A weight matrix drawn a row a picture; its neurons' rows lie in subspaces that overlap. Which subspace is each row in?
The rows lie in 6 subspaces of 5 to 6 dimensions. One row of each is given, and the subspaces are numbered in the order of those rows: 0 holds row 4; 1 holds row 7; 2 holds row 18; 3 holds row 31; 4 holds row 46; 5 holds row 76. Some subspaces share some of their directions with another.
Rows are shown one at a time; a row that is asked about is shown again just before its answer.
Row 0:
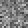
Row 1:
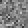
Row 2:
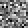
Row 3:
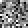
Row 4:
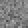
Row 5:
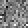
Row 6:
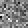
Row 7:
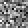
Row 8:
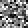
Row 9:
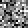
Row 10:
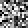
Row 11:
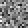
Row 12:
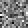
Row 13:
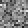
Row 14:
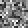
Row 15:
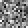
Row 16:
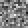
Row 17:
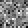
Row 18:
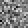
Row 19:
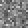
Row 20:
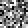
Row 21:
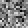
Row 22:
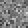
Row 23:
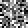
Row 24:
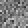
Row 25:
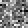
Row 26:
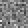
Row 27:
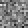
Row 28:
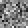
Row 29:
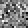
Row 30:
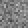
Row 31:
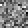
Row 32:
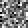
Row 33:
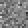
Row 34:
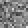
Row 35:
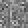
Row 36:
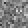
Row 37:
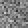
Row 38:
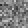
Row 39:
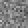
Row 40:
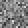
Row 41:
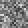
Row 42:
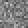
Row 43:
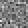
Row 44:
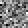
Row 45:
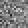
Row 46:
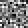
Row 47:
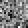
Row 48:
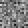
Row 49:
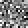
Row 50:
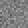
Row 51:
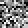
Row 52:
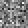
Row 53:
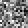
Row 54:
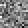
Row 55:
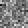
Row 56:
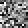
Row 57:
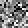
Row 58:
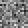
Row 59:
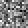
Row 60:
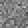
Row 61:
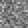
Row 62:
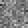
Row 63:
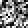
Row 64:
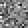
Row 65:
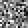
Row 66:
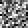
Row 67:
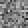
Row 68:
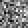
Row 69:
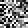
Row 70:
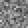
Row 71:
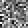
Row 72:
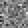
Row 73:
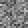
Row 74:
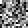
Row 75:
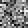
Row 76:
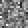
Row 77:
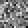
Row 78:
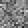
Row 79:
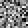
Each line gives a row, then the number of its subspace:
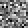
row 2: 4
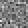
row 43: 4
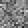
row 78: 5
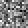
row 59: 5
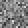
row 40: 3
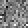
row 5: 3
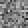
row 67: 1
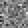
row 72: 3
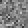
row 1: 0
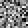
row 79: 3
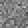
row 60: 3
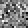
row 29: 1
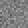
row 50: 3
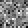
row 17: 1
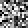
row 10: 1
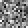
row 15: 1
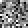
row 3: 4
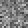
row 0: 0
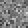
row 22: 1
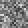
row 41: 3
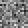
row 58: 2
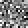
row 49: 1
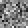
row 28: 1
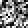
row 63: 0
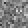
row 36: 0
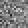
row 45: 3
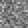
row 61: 2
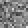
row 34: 1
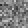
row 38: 1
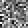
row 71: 5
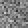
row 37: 5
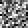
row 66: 4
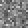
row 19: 5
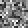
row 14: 0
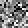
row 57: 3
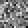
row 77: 1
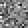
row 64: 4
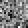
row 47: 0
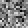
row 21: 5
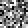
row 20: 0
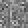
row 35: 5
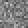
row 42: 1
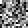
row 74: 4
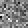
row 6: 5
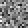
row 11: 4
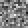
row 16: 2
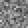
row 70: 2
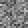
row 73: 0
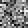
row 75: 0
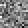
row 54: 4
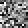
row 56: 5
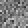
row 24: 3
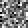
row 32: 0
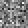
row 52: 5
